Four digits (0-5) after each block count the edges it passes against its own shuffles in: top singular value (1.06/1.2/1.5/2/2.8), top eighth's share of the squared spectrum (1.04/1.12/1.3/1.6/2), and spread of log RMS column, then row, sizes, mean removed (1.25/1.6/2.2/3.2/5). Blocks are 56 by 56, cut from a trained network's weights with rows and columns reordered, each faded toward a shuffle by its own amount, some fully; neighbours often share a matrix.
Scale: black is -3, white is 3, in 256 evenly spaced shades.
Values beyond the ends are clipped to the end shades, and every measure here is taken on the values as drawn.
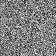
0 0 0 0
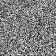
0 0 0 0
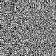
3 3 1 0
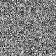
3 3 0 0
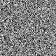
2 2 0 0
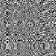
4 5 3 3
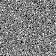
1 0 0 0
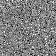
0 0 0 0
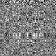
3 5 2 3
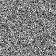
2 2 0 0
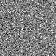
3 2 0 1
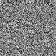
3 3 1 0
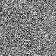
3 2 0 0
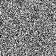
0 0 0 0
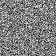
0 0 0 0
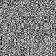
3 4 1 1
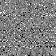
3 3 0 2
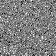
0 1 0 0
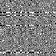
4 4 1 3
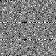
3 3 0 2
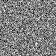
0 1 0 0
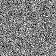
0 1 0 0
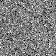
2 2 0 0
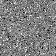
1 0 0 0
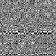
4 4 0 3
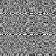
4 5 0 3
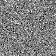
1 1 0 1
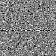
3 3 0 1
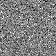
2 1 0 0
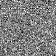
2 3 0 1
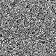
1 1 0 0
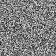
0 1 0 0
